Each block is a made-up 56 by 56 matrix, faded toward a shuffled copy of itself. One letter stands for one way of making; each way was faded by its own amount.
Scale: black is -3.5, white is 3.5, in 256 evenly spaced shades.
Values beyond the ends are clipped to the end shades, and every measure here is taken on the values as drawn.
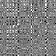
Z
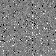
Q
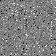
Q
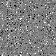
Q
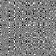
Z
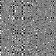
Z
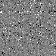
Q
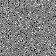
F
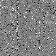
Q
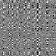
Z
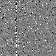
Q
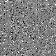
F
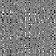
Z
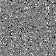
F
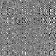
Z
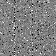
F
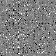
Q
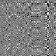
Z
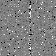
Q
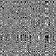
Z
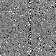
F
